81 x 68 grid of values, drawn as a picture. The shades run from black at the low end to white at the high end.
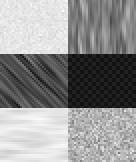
It is made of 3 by 2 panels. Panel 1,1: very high, fine-grained, faint in contrast. Panel 1,2: middling, streaked downward. Panel 2,1: low, slanting down to the right. Panel 2,2: very low, checkered, faint in contrast. Panel 3,1: very high, streaked across, faint in contrast. Panel 3,2: high, fine-grained.
